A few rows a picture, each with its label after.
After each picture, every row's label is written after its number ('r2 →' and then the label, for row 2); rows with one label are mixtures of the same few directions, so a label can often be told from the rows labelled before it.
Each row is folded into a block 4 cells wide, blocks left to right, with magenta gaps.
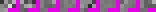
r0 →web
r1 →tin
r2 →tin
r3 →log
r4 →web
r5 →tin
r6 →web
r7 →tin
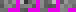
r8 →log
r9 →tin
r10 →tin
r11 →web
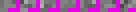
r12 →tin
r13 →tin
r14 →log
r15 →log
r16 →tin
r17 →tin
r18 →web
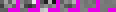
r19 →log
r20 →tin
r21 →log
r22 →tin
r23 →log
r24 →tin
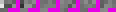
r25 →log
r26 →log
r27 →log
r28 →web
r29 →log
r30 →log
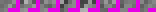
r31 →web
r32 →tin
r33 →tin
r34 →web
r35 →log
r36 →log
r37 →log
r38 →web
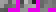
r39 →log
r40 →tin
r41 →log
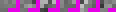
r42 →log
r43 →tin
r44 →log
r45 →tin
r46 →web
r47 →log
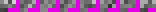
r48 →log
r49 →web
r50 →web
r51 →web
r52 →tin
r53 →web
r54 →tin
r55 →log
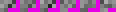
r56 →web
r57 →web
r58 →web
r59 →web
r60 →log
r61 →tin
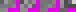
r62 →tin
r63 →web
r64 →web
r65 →tin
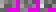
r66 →log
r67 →log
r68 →log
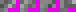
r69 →web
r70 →web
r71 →web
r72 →tin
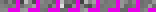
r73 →log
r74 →tin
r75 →web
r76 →log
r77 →tin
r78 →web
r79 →log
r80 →web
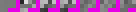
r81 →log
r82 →tin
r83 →log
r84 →log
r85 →web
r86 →web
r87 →tin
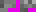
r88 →log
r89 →log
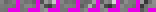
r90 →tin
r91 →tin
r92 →tin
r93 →tin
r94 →web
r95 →tin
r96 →web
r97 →web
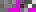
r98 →log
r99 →web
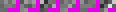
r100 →log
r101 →tin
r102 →web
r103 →web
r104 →tin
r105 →web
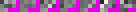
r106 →tin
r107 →tin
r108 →web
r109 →log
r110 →web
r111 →web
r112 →tin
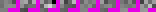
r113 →tin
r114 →log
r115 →tin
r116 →tin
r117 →web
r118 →tin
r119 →log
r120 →web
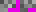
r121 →web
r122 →log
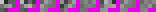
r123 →tin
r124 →tin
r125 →web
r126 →web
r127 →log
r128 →tin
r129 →web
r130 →web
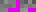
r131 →tin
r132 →log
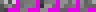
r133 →log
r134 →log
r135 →log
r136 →log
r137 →tin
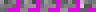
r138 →tin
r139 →tin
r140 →tin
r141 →log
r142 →log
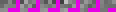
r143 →log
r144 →web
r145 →log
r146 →tin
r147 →web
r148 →tin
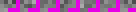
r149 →log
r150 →tin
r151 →log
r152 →web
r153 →log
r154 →tin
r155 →log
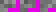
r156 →tin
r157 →tin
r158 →web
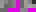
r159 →log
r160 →tin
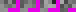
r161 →log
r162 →log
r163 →tin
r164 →web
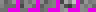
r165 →tin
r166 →log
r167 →web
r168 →tin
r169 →web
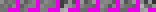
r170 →web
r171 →web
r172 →web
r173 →log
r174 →tin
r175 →web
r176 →tin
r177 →log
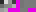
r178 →tin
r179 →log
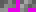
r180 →log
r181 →web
